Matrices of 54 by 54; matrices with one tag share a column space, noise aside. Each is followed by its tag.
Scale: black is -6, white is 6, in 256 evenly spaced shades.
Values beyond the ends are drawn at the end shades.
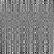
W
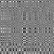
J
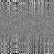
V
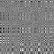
J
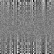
V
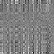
W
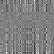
W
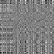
W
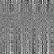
W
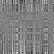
W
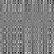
W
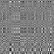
J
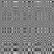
J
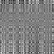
W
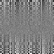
V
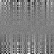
V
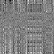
W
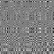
J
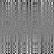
V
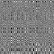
J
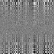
V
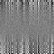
V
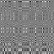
J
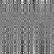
W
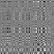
J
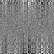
V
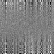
V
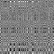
J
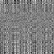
W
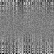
V
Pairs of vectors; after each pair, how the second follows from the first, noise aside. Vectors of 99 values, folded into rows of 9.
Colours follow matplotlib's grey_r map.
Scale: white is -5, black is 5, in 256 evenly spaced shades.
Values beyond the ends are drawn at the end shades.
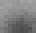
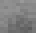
shrunk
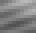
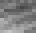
reversed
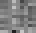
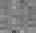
shrunk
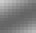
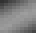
negated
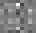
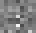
wrapped around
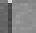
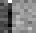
scaled up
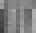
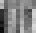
scaled up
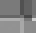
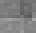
shrunk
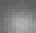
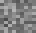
shuffled
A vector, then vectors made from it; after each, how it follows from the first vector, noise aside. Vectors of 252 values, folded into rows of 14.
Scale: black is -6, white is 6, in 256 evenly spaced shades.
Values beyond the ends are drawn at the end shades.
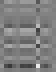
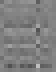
shrunk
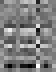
scaled up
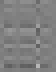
shrunk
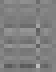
shrunk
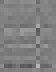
shrunk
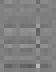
shrunk
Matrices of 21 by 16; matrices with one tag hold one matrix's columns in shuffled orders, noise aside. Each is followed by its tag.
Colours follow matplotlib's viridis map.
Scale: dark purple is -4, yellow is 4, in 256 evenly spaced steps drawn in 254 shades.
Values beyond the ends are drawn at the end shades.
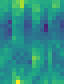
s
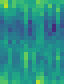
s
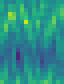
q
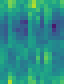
s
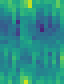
s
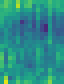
s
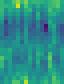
s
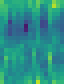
s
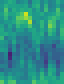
q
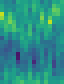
q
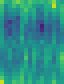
s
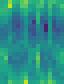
s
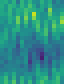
q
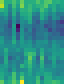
s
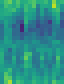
s
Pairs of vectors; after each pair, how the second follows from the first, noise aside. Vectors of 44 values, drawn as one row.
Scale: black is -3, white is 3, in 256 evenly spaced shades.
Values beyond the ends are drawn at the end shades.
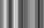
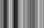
negated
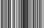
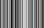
negated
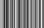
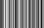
negated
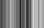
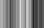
negated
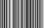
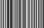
negated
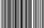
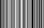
negated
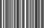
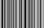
negated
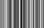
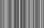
shrunk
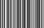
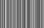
shrunk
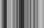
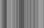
shrunk
